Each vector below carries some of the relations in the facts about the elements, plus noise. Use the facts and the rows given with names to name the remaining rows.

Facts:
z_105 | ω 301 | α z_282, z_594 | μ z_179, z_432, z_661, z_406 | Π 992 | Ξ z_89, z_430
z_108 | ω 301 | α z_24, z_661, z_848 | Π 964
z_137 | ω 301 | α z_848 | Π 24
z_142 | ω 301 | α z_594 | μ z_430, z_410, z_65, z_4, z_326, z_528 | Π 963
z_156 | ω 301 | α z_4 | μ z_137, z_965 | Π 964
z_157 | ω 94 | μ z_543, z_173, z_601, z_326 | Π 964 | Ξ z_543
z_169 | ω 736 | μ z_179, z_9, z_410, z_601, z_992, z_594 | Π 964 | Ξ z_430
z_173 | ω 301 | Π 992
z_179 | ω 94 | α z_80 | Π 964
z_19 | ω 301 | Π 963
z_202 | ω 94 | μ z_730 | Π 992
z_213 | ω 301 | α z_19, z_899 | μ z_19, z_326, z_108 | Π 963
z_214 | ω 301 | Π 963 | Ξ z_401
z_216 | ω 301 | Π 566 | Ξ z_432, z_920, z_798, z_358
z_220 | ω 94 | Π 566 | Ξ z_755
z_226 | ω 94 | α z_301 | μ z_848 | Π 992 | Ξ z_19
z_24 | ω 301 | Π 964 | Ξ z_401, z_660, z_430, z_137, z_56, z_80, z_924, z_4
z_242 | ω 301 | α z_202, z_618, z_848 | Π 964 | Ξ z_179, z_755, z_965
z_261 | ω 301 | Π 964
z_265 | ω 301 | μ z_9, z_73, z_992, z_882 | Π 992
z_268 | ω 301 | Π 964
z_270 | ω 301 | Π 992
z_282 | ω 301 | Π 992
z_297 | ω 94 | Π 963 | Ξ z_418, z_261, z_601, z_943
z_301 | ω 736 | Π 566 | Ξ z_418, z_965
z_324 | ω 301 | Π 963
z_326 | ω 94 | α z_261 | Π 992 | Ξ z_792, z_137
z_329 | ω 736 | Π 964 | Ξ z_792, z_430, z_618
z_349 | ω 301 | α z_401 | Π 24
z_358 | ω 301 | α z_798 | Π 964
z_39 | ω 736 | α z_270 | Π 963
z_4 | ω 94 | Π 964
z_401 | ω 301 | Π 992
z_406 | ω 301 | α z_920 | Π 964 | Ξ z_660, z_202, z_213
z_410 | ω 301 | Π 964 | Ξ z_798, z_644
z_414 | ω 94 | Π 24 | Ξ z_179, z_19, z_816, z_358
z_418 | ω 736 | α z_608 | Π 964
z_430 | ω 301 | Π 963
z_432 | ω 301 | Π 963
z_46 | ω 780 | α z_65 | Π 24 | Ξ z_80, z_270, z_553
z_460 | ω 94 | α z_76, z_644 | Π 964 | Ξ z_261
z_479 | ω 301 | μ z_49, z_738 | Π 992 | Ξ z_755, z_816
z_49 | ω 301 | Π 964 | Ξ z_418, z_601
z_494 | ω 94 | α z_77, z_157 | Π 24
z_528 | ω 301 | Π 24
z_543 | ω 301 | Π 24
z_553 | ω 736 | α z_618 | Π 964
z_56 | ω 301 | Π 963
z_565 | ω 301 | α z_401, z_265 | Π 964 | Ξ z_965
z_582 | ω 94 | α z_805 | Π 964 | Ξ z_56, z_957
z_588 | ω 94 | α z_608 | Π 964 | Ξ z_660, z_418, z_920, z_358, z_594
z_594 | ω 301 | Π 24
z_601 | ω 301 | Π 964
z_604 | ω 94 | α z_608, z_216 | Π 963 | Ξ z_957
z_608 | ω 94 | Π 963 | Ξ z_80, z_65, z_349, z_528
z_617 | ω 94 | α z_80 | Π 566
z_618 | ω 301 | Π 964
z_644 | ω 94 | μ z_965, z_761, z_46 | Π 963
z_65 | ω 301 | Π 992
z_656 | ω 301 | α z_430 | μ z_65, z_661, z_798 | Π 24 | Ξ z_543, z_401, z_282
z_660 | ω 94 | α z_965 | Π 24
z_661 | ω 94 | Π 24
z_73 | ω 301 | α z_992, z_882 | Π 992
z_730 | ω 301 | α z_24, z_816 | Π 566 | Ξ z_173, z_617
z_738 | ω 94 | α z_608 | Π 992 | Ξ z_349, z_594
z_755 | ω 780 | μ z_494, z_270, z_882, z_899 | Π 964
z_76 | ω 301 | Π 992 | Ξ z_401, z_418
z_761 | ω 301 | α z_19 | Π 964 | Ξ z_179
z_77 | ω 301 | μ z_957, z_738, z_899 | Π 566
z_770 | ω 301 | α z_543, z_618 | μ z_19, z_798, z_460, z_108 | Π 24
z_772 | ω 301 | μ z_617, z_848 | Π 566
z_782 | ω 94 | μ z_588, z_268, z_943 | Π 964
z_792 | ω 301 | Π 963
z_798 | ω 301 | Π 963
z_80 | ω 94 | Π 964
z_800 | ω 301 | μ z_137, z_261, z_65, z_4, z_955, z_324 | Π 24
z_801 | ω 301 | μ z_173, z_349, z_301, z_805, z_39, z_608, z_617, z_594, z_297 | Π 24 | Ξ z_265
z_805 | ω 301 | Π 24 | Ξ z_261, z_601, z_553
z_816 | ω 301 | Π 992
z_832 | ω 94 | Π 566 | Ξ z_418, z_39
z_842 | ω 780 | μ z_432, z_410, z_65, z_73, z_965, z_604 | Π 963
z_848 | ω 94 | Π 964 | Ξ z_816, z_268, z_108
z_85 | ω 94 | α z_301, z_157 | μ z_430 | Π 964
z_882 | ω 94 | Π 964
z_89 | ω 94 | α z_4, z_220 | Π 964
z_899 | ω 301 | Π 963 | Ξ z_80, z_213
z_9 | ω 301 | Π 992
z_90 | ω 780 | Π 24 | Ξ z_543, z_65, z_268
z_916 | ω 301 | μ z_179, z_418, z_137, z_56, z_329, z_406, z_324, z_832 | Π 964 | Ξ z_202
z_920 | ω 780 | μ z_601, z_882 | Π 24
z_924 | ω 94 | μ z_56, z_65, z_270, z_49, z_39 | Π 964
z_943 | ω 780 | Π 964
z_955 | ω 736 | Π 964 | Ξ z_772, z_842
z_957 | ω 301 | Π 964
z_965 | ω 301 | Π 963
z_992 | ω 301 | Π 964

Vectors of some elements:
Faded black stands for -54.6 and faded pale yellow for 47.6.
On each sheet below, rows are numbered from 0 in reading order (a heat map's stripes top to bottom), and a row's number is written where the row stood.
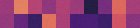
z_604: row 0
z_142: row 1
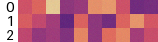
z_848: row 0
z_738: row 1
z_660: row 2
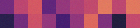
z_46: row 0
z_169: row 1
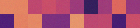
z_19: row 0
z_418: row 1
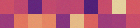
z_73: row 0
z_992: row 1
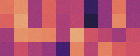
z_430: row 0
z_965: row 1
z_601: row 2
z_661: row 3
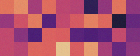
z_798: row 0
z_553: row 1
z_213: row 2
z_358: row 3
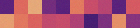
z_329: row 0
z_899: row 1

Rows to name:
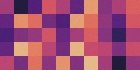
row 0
z_801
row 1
z_955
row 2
z_924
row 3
z_179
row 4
z_782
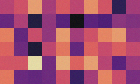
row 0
z_80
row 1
z_842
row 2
z_730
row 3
z_772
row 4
z_588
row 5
z_202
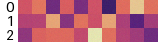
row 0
z_65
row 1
z_582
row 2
z_108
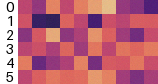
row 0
z_242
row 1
z_77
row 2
z_460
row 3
z_594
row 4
z_216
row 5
z_957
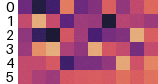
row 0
z_800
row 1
z_39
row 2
z_105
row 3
z_882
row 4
z_301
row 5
z_349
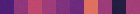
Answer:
z_755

